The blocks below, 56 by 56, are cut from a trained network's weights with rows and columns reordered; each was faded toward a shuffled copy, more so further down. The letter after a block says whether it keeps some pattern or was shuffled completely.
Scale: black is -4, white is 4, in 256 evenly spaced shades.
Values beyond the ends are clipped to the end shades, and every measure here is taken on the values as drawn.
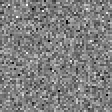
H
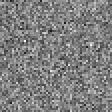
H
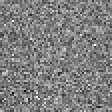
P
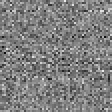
P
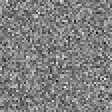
H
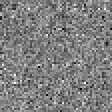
P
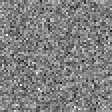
H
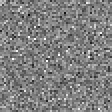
H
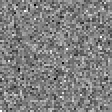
H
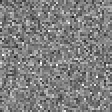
H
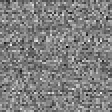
P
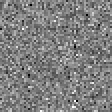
P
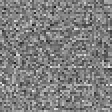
P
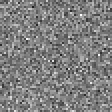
H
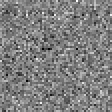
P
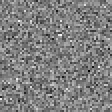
H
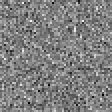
H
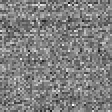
P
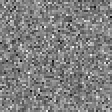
H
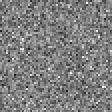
H
